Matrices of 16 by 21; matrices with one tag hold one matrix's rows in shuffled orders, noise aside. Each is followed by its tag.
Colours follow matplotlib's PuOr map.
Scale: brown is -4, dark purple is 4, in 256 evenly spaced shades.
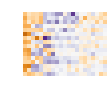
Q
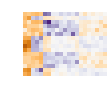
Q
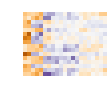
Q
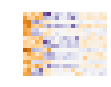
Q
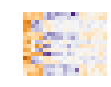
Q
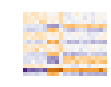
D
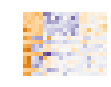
Q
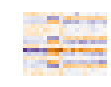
D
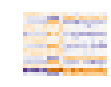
D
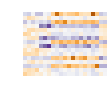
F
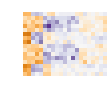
Q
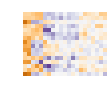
Q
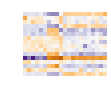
D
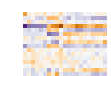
D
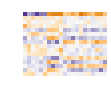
D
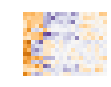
Q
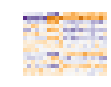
D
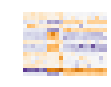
D
